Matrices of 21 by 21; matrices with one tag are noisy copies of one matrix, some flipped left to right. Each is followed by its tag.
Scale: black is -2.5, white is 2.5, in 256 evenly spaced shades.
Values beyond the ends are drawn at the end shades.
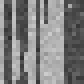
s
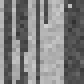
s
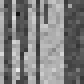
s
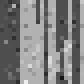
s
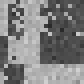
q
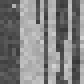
s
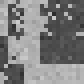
q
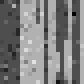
s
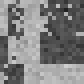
q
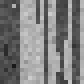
s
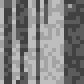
s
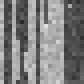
s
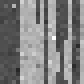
s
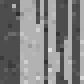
s
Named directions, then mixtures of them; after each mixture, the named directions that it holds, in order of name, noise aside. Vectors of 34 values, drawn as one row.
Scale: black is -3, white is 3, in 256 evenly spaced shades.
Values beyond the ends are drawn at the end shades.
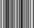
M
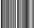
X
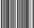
M, X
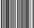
M, X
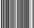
M, X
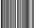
X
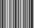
M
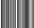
X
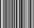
M, X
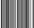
M, X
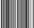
M, X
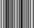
M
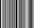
X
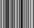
M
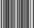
M, X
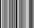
X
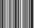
M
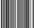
M, X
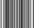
M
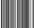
M, X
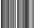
X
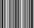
M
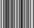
M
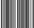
M, X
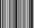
M, X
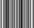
M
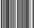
M, X
